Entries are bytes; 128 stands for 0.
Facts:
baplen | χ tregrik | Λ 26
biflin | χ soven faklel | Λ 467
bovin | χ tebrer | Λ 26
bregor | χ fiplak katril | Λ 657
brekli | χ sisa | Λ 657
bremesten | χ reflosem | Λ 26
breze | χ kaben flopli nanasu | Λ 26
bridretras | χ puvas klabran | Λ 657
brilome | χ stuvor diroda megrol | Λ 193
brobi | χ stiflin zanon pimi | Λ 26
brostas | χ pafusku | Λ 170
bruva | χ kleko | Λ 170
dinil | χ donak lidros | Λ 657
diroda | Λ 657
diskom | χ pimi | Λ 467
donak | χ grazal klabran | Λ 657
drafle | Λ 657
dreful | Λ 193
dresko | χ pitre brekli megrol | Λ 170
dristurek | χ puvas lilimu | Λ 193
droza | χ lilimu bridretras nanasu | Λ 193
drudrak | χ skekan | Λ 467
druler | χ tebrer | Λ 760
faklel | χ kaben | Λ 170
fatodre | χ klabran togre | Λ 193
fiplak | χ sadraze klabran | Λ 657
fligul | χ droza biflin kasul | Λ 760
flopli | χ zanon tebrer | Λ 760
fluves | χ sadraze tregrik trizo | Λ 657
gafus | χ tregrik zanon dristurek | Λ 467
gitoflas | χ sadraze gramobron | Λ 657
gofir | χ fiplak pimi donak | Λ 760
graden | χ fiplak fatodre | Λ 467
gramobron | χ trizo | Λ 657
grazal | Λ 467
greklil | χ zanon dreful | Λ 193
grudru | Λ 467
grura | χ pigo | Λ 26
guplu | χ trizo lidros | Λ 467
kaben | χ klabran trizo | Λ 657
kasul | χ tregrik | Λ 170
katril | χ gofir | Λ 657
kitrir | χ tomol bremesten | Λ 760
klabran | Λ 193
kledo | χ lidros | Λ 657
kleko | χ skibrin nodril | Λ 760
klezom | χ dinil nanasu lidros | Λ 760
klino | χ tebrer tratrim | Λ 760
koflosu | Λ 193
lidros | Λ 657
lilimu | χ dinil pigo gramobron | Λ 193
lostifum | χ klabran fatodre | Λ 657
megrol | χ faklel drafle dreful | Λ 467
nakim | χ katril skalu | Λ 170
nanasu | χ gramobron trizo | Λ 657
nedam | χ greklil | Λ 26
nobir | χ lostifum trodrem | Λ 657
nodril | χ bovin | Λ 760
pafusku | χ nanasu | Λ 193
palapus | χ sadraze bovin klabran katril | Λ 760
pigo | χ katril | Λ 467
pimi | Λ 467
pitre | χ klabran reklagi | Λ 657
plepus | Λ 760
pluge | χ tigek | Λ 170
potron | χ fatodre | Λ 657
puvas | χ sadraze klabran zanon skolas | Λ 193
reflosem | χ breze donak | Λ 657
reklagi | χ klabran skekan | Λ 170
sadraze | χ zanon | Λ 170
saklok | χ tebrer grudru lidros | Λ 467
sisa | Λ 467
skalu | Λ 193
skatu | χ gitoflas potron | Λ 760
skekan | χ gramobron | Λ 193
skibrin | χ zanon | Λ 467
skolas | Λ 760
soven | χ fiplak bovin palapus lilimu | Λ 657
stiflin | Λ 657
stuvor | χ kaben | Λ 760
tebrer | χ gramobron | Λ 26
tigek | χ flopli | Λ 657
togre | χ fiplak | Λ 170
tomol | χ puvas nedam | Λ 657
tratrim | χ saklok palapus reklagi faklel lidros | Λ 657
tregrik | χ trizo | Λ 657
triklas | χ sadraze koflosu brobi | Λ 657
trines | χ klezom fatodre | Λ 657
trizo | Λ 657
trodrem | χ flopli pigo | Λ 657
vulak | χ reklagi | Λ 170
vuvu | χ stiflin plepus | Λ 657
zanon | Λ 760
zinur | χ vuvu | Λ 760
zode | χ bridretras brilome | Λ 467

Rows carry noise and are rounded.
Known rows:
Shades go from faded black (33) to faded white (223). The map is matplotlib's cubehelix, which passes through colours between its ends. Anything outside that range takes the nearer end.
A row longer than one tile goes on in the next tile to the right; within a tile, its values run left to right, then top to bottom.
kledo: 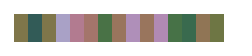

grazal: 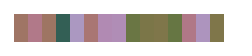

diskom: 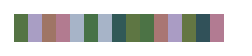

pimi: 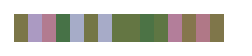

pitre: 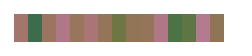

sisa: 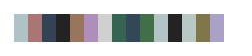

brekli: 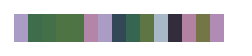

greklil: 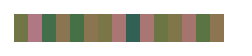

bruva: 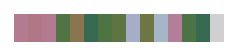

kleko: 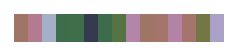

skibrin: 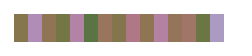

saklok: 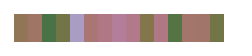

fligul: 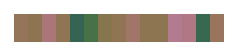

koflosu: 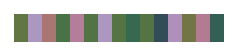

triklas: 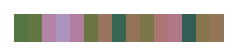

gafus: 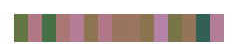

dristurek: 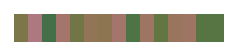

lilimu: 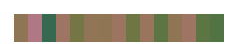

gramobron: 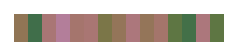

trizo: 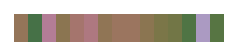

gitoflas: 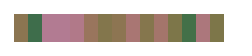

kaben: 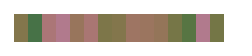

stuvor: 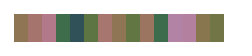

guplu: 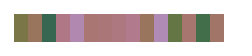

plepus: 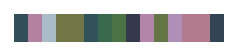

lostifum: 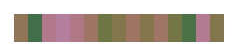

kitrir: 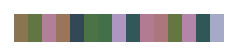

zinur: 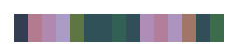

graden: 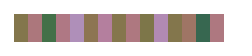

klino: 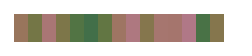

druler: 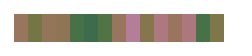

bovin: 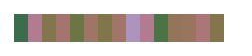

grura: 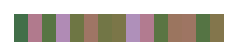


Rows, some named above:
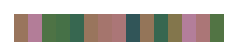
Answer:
dreful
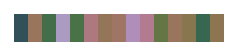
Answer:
baplen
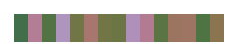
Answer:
grura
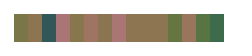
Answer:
skekan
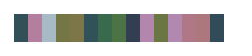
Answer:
plepus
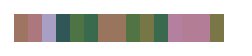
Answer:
zanon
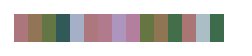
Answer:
grudru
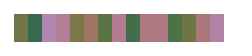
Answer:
tomol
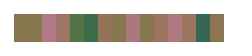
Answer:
skatu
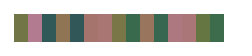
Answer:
brilome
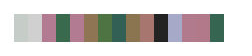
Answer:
skalu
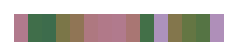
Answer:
vulak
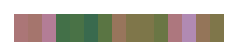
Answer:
flopli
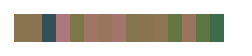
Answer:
skekan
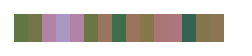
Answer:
triklas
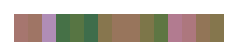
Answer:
palapus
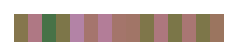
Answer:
biflin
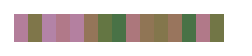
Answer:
katril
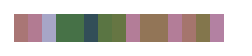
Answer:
nodril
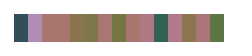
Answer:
brobi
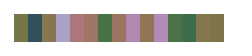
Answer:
kledo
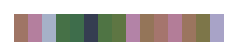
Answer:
kleko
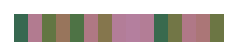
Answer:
breze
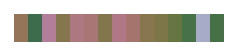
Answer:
lidros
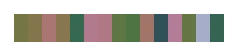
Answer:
diroda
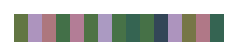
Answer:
koflosu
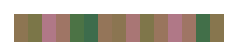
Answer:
skatu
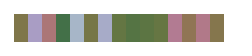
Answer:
pimi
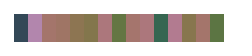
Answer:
brobi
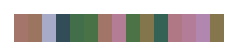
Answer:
skolas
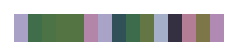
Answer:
brekli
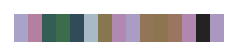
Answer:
brostas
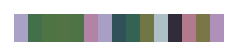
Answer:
brekli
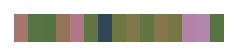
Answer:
tigek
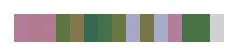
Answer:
bruva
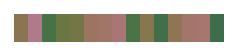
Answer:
klabran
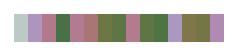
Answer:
nakim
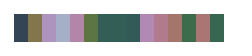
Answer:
vuvu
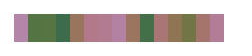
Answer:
reklagi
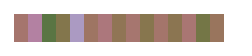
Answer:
pigo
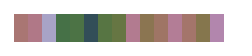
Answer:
nodril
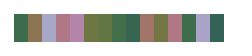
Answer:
stiflin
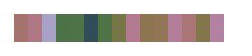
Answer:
nodril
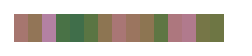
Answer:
klezom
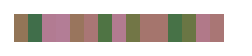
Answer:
reflosem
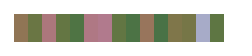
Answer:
drafle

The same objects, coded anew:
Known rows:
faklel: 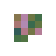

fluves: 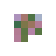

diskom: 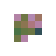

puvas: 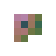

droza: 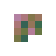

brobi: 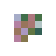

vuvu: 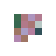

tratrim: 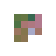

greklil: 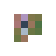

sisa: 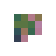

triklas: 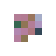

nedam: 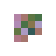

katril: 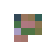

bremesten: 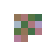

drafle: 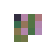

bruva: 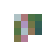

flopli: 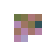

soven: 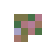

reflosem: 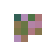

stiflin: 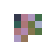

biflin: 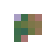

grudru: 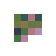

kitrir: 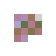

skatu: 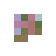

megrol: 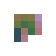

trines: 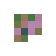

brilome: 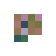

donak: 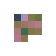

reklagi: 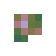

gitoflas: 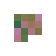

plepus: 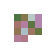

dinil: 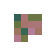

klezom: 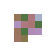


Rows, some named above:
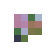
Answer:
dresko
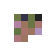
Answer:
tebrer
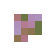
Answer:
gofir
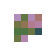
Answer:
diskom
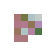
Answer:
zinur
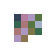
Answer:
stiflin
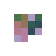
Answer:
zanon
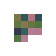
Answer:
grudru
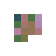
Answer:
pitre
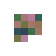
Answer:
grazal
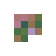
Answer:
pafusku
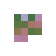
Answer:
tomol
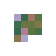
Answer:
skibrin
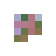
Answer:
skatu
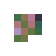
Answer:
skalu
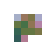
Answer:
zode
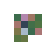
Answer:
dreful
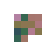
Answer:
drudrak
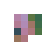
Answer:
pluge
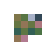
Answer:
pimi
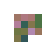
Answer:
pafusku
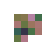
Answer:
grazal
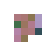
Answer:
triklas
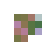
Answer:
stuvor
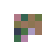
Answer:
saklok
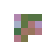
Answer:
breze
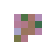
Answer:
palapus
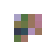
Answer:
guplu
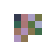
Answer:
stiflin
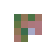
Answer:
kledo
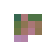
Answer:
tigek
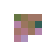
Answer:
flopli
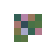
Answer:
dreful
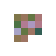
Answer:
bregor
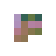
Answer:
grura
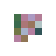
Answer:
vuvu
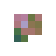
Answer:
vulak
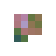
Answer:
vulak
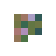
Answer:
koflosu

